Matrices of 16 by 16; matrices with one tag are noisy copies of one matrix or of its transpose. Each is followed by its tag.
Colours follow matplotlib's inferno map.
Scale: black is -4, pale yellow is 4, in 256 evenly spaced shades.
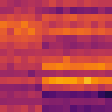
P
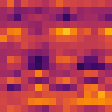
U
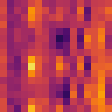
U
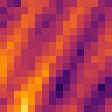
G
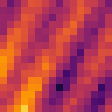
G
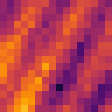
G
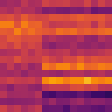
P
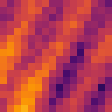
G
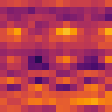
U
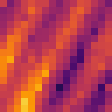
G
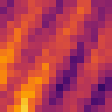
G
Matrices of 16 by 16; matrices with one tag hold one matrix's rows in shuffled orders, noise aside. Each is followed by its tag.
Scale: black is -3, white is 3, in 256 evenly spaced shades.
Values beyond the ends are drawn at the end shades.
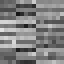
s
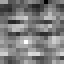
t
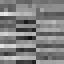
s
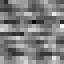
t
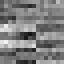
s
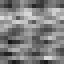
t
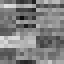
s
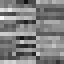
s
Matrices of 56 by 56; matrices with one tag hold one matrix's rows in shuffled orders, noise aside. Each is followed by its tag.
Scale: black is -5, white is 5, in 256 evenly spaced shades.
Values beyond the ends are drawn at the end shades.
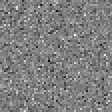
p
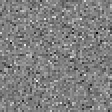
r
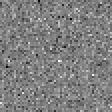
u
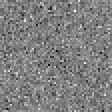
p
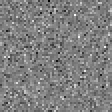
p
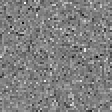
r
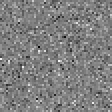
u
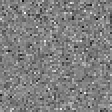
r
